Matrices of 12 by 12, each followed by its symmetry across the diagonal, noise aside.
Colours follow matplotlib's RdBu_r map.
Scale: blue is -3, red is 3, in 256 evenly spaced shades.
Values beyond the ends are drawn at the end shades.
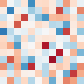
symmetric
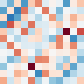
symmetric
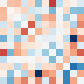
symmetric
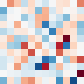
antisymmetric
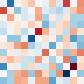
antisymmetric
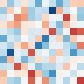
symmetric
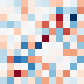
antisymmetric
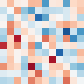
antisymmetric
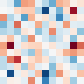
antisymmetric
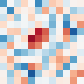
symmetric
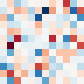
antisymmetric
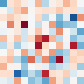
symmetric
